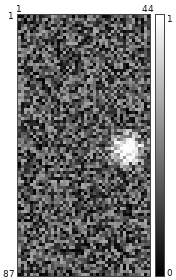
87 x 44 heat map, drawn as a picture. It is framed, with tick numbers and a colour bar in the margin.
No overall slope runs across the table. The middle right is the ninth with the highest average. There are no regular stripes. No row or column stands out. The halves do not mirror each other. A single bump stands in the middle right.
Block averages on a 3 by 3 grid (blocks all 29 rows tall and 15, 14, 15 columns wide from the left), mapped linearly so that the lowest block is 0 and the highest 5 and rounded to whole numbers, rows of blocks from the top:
111
115
101
